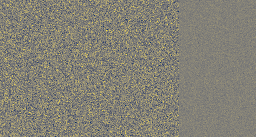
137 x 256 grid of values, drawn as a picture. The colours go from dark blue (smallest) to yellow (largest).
There is no overall slope. Fine speckle covers the field. There are no regular stripes. A vertical seam about 70% of the way across splits the table, and the right part is calmer. The halves do not mirror each other.
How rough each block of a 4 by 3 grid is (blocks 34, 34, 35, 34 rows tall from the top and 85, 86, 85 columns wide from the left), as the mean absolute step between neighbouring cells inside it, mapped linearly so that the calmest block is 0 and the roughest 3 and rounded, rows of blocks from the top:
3 3 0 / 3 3 0 / 3 3 0 / 3 3 0
